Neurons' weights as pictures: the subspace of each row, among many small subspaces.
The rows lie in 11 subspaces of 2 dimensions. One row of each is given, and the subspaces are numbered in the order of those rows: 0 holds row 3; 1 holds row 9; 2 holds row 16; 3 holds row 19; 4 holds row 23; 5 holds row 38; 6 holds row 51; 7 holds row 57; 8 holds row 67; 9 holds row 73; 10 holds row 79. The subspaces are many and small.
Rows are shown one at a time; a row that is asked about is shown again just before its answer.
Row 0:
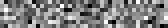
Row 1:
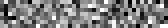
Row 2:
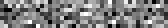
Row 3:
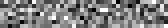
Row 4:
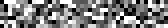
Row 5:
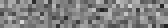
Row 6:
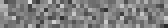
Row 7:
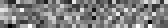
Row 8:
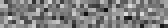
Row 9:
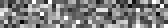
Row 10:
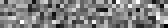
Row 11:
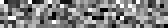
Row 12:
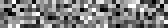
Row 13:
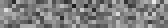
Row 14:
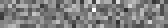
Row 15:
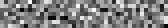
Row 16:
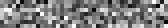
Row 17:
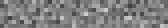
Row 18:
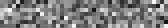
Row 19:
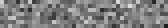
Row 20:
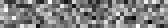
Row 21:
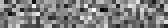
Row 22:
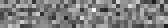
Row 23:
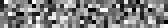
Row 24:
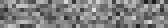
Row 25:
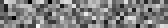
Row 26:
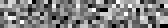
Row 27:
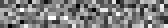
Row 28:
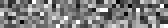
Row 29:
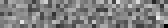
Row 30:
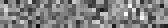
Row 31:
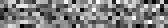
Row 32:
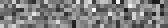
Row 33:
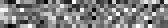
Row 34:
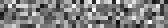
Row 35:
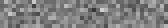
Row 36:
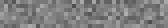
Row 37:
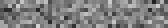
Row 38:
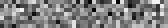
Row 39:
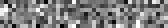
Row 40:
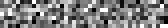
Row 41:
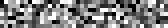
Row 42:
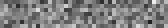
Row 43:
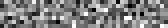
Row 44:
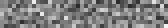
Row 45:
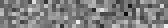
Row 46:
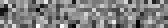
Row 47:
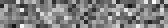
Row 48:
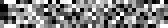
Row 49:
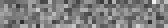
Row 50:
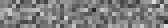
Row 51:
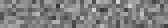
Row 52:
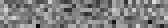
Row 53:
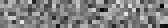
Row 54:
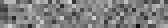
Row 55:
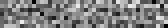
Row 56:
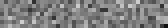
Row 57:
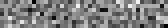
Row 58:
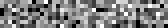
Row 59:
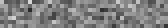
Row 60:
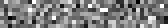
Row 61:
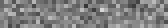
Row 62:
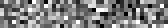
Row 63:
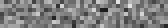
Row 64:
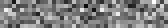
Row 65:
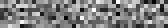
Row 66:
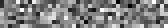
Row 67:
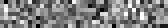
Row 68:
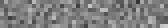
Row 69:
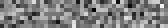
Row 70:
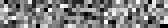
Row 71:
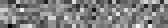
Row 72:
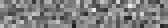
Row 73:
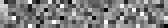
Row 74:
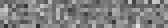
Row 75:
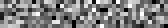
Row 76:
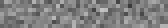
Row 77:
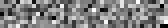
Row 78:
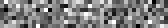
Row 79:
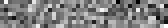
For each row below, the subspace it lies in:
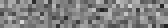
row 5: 1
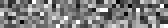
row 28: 1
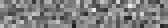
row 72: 5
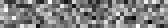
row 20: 0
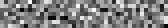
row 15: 9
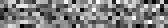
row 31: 0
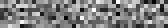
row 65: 0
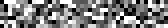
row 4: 3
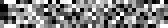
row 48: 9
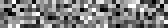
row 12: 4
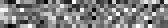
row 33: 9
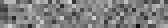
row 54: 9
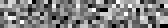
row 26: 1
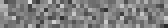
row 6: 9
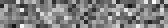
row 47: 3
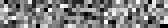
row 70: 10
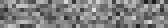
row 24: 0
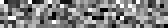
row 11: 3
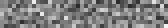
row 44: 7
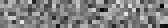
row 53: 1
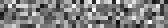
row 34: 6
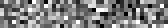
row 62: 8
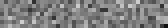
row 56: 7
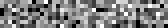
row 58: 8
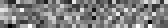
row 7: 9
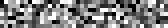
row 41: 3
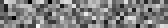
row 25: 0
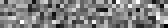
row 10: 10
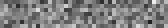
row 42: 10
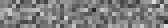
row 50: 2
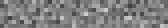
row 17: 5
